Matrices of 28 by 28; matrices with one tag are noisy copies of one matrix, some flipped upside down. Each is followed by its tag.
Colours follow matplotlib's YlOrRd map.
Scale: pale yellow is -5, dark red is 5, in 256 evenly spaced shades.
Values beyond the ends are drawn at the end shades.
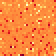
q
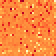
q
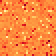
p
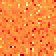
q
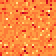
p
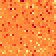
q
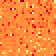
q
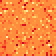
p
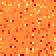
q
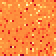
q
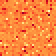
p
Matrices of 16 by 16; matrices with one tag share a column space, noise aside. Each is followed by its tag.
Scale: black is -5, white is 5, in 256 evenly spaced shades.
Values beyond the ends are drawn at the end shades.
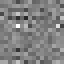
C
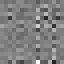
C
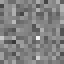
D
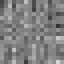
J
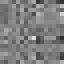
D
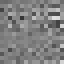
C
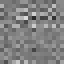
C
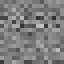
C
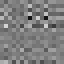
C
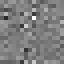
C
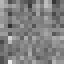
J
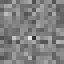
D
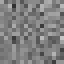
J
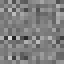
D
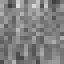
J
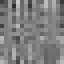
J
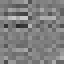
C
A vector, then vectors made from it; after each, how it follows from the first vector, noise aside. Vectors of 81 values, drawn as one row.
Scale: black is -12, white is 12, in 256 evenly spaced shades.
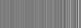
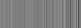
negated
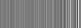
scaled up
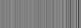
negated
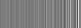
scaled up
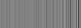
negated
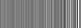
scaled up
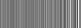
scaled up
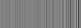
negated
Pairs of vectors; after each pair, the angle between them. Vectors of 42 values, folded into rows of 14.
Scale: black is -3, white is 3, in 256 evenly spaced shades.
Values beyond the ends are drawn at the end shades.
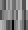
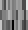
nearly parallel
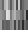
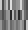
orthogonal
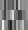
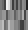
orthogonal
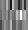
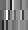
partly aligned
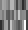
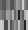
nearly opposite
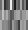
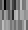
partly aligned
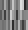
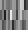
nearly parallel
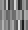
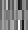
nearly parallel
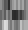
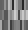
partly opposed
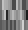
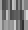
nearly opposite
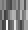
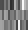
orthogonal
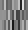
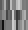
orthogonal
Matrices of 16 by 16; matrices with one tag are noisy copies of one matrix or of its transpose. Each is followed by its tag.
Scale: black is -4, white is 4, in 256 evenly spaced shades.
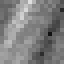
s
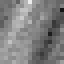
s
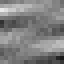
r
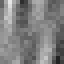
r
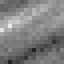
s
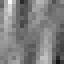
r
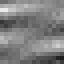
r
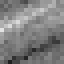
s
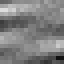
r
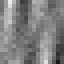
r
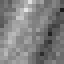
s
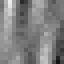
r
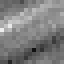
s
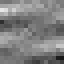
r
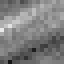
s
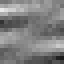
r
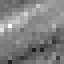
s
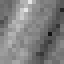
s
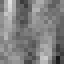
r
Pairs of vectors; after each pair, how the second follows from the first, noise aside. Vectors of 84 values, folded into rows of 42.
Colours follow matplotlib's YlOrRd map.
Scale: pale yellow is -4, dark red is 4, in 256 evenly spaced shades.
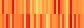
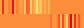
partly zeroed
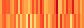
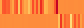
partly zeroed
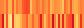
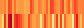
negated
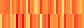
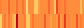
partly zeroed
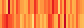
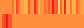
partly zeroed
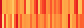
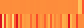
partly zeroed
